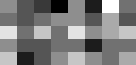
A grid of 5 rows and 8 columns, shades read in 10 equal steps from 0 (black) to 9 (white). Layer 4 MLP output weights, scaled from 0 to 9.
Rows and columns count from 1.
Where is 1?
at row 1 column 6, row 4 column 6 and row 5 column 2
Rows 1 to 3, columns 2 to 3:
3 2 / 3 4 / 4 7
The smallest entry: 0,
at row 1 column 4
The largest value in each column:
8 4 7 5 8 5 9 7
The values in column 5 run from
4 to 8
